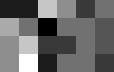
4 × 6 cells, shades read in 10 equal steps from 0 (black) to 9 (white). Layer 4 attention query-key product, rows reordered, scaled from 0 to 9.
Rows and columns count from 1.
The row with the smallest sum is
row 1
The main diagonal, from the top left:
1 4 2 4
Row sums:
20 21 23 25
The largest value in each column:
6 9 7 5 4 4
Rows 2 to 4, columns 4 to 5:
4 4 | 2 4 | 4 4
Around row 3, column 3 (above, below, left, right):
0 1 7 2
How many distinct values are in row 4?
5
